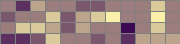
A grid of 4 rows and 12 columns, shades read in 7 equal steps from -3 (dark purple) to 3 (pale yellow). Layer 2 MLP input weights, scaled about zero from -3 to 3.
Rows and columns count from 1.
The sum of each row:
-1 9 4 -3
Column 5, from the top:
0 -1 -1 0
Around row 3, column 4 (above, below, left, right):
2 2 2 -1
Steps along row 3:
up same down down up down same down up up down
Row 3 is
0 2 2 1 -1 1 0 0 -3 0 2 0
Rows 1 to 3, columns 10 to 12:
0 2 0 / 0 3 0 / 0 2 0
